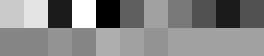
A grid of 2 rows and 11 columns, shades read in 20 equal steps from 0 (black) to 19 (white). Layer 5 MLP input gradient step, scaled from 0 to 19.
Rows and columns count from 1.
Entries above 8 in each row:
5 11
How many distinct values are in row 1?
9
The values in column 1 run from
10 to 15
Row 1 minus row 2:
5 7 -9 9 -13 -5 1 -3 -6 -10 -6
